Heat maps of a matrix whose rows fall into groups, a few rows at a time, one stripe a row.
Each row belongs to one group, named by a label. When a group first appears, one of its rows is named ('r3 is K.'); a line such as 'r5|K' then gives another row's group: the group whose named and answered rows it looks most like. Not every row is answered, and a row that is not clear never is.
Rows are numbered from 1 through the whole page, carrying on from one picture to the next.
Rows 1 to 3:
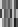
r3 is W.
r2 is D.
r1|W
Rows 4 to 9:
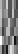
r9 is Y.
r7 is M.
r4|W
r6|M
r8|W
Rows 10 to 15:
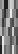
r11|Y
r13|W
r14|D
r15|D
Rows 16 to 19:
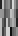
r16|D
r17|Y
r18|W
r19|M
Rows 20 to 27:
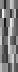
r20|Y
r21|D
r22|Y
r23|Y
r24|M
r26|Y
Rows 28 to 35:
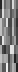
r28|D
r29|D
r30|W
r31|W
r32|D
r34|W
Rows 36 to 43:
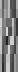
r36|M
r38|W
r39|W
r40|Y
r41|M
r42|M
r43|M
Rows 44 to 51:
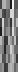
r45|Y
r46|D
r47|D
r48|Y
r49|Y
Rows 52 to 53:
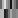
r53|Y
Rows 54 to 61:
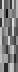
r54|D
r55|Y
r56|D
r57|W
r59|Y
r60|W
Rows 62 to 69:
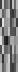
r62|D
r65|M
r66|Y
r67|D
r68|M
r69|M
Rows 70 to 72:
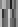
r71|M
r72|M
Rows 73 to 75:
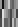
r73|M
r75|D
